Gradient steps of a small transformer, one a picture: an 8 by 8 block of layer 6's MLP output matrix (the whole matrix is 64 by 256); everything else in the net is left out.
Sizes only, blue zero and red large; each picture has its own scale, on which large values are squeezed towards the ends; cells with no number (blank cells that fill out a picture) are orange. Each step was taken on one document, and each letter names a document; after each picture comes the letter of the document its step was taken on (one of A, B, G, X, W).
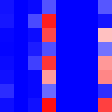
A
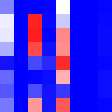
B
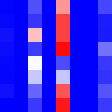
B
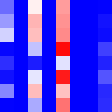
B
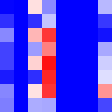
A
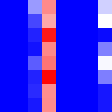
A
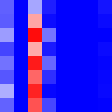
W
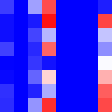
A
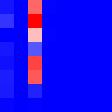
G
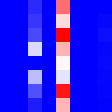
B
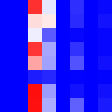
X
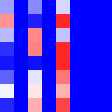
B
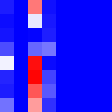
W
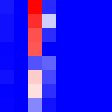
G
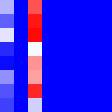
G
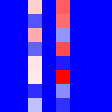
B
